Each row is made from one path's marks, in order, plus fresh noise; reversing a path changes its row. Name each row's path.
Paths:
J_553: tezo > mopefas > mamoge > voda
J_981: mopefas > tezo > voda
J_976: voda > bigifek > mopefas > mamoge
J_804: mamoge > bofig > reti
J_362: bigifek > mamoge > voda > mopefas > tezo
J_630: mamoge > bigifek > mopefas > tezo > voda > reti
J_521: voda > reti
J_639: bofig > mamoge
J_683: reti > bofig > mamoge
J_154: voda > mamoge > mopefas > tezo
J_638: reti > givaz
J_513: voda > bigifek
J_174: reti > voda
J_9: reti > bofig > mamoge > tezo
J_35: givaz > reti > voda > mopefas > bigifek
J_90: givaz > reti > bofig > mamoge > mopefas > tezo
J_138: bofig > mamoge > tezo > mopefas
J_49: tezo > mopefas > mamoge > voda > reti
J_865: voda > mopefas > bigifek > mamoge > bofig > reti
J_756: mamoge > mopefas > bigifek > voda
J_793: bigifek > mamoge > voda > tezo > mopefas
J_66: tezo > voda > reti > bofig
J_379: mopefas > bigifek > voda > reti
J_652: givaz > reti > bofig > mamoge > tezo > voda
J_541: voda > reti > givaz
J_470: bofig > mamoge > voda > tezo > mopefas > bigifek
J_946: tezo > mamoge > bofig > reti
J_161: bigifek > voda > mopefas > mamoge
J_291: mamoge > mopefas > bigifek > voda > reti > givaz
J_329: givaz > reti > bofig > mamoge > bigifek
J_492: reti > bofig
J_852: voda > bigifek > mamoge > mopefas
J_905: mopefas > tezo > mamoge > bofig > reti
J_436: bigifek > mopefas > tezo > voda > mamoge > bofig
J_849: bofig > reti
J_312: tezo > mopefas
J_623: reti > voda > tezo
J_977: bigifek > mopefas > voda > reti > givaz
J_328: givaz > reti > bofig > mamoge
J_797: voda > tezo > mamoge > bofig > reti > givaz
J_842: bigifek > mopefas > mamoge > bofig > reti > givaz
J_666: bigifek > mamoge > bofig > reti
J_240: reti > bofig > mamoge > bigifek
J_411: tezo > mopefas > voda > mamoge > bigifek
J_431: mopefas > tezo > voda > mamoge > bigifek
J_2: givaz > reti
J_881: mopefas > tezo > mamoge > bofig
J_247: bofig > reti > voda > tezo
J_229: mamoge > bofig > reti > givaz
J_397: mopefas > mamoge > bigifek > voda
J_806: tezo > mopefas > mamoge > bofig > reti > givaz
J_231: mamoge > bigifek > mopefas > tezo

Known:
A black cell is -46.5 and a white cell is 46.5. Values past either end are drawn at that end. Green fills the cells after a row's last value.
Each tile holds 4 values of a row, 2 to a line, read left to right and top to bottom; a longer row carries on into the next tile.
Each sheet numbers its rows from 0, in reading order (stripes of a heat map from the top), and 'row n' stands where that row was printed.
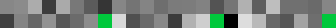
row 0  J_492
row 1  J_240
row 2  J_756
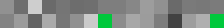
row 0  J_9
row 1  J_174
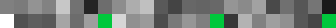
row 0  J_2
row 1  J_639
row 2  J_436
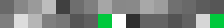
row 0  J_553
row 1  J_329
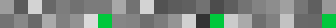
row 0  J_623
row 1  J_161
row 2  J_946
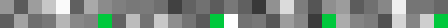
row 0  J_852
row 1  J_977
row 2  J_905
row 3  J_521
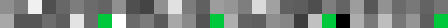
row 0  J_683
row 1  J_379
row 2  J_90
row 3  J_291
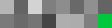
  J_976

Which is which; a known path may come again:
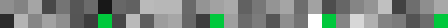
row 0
J_436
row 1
J_312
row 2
J_513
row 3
J_553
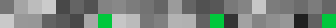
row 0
J_652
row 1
J_666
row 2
J_66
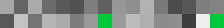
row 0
J_362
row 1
J_247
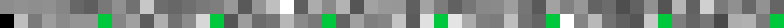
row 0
J_231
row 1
J_9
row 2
J_852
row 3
J_154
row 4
J_946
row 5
J_470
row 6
J_976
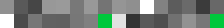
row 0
J_431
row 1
J_328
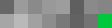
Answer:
J_138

